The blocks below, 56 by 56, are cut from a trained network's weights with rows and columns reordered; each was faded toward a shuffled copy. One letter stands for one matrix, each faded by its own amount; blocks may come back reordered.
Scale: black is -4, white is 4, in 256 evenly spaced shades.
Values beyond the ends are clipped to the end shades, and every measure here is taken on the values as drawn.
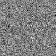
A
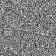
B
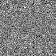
A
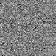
A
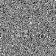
B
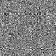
B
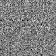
A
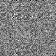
A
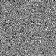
B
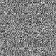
A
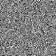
B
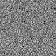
A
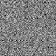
A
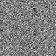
A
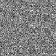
A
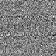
A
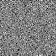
B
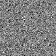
B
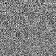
A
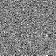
B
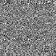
A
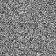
B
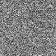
B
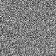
A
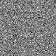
A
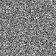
B
